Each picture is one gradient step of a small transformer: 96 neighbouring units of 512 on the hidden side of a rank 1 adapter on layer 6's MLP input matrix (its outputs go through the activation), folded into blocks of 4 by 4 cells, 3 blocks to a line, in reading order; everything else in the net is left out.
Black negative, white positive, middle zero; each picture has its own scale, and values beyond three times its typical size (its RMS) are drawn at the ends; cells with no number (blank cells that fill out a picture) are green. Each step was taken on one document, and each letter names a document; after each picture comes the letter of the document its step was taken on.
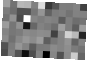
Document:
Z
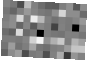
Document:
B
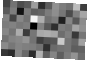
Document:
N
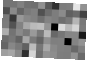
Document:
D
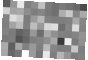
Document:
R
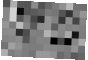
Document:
N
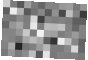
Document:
R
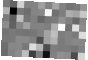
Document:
D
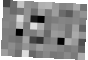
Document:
N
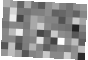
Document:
B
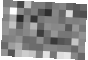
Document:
B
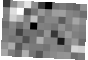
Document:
N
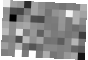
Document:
Z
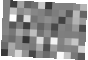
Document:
Z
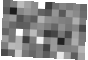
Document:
Z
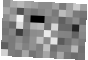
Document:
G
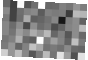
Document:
Z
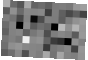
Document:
G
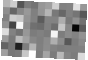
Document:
D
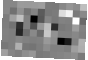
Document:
G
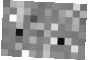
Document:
R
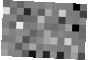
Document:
D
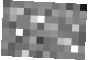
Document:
R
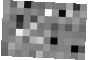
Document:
N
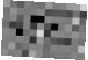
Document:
R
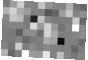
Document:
R
